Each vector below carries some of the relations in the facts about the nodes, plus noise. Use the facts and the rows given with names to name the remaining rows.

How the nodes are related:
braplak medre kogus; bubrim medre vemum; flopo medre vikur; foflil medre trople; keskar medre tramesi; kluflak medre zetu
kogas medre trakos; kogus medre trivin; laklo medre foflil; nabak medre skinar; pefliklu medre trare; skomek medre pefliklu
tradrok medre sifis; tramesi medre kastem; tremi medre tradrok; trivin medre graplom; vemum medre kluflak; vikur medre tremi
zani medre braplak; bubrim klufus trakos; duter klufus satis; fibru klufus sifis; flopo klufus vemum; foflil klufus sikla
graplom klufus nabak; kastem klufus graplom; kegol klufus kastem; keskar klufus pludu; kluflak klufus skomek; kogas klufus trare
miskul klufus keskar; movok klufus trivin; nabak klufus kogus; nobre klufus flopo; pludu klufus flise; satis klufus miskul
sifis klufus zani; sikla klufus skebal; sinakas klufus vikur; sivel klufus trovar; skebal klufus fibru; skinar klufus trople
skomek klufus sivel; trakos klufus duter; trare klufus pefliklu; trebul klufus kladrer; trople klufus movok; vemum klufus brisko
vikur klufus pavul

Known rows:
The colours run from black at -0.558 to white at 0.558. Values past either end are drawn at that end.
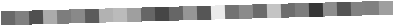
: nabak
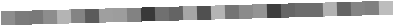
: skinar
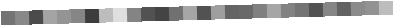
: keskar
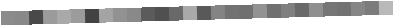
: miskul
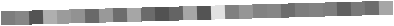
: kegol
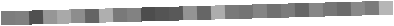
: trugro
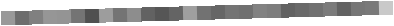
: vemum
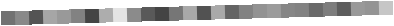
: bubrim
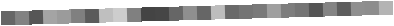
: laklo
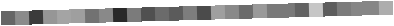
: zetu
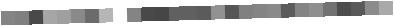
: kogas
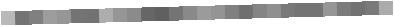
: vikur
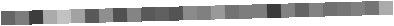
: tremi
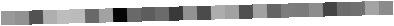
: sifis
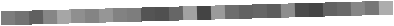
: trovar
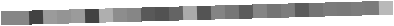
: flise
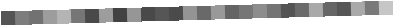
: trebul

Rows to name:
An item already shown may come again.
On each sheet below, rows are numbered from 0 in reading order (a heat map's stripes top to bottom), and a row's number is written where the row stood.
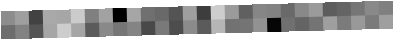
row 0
graplom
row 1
trople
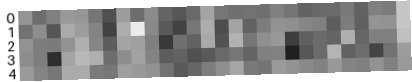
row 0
vemum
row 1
bubrim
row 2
skinar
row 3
trare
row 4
sinakas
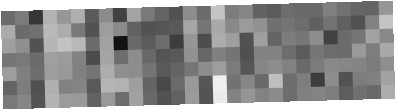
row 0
kogus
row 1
foflil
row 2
sifis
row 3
brisko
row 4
pavul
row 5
nabak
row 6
kegol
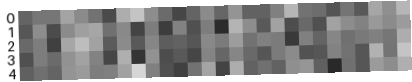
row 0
flopo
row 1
trivin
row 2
tremi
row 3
kladrer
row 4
skomek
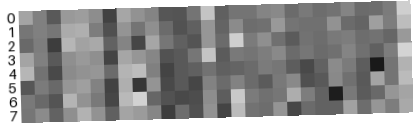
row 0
trakos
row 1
nobre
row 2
kastem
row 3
trakos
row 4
pefliklu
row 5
kladrer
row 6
zani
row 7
movok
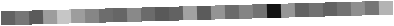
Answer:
kluflak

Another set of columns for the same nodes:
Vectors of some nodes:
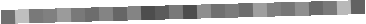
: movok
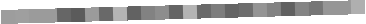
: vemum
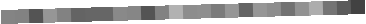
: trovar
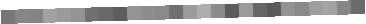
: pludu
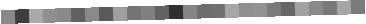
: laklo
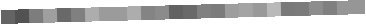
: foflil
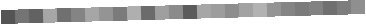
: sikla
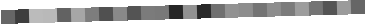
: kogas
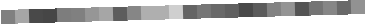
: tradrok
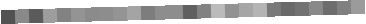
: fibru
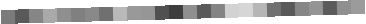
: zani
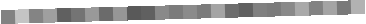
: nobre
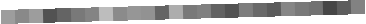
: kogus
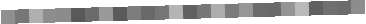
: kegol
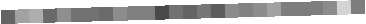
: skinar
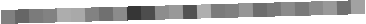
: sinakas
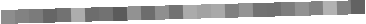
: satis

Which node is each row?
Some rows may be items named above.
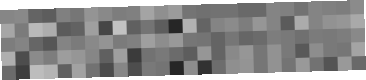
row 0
tremi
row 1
flopo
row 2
tremi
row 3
vikur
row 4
kogas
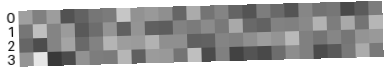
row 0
kogus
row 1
nobre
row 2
foflil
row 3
trivin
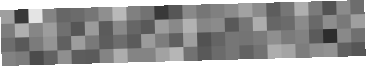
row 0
nabak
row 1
brisko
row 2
pefliklu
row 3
kluflak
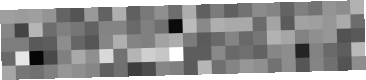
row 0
vemum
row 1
bubrim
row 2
kluflak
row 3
sifis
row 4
pavul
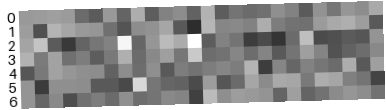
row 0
vemum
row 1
keskar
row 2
graplom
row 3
kastem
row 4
trebul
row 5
skomek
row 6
trakos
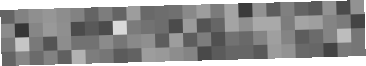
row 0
kladrer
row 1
skomek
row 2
trople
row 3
trare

